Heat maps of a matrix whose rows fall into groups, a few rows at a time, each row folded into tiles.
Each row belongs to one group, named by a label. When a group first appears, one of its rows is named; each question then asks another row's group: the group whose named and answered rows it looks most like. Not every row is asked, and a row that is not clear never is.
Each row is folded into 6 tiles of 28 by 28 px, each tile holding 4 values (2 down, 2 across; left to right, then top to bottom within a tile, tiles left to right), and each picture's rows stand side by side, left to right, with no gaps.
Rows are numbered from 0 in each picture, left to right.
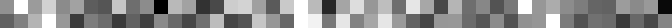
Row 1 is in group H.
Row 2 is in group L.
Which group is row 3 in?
L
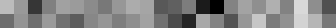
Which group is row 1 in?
H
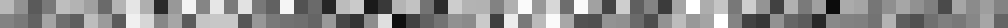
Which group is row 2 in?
H
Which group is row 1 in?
L
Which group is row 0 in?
H
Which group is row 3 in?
L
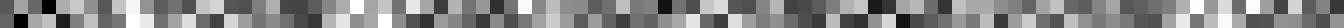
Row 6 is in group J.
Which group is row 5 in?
H
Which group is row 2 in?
L
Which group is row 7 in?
L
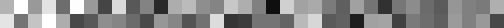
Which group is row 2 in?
H
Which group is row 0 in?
L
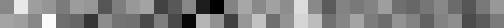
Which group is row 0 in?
L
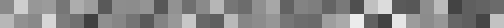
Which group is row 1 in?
J
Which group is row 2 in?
J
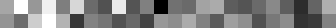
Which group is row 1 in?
J
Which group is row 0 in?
L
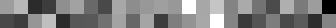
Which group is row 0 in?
H
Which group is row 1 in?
L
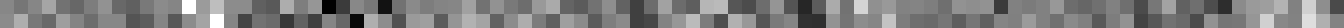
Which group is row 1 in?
L
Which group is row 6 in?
J
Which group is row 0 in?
J
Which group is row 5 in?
L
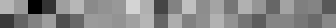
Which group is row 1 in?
L
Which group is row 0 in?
H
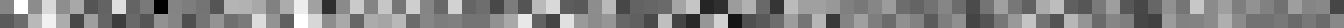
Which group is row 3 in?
J
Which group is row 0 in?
L
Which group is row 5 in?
J
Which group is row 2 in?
L
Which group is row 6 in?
J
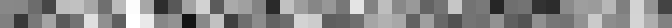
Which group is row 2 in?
L
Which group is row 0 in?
H
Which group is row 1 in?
H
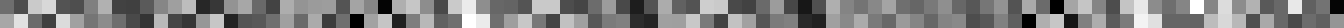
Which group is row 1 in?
H
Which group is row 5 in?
J
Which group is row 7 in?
L
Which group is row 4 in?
J
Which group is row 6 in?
H
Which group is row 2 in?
H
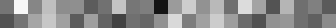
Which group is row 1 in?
L
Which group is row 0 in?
L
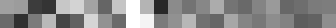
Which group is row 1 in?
J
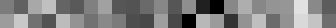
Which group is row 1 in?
H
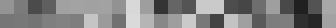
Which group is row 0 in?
H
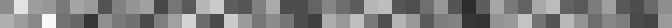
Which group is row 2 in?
J
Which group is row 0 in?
L
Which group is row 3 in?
J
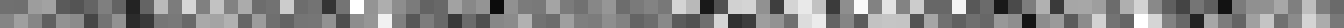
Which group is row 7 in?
H
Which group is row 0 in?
J
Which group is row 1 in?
L
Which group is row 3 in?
J
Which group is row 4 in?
H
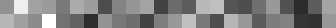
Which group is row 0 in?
L
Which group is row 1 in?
J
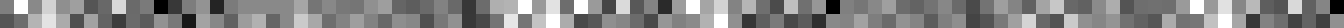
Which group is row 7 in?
L
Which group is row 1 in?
H
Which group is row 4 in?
L
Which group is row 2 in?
J
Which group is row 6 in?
J
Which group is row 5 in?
J
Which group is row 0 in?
L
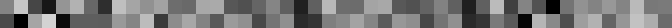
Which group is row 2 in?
J
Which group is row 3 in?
H
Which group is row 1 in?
J
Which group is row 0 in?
H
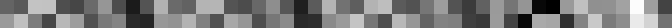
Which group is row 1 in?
J
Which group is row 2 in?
J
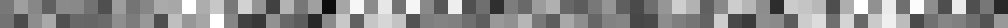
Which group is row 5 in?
L
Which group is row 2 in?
L
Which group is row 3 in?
J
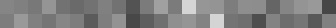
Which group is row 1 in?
L
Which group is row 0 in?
J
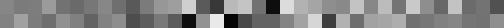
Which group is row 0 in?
J
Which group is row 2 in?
L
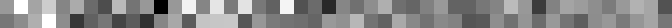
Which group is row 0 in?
L
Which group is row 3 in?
H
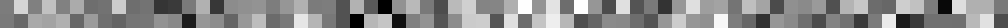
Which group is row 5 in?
H
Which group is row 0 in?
L
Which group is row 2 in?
H
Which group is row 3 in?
L
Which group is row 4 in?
L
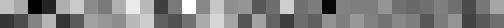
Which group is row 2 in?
J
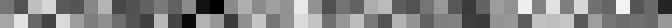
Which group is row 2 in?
J
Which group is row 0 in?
J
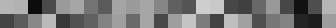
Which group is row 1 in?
J
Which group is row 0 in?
H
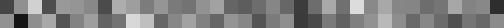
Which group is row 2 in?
L
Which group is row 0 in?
H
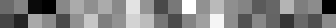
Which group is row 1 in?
L
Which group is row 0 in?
H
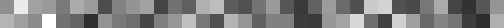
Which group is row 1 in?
J
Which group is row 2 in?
J
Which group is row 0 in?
L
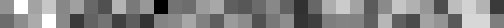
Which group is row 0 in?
L
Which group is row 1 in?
J
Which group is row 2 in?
H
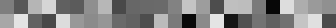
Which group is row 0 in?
J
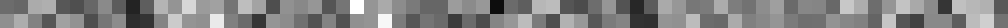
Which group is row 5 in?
H
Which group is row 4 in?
J
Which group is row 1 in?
L
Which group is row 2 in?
L
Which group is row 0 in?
J
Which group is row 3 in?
J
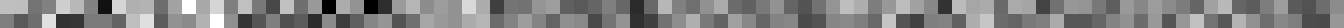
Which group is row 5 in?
H
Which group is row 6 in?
H
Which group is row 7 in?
J
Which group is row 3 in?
J
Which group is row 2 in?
H
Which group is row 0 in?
H
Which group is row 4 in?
J
